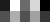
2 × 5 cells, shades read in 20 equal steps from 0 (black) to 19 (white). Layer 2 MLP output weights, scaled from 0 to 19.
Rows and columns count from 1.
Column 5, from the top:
0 4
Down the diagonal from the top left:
2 13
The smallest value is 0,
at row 1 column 5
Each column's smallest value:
2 13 6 12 0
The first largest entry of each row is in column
2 2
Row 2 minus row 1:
4 -6 -2 -4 4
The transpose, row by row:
2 6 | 19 13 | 8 6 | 16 12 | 0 4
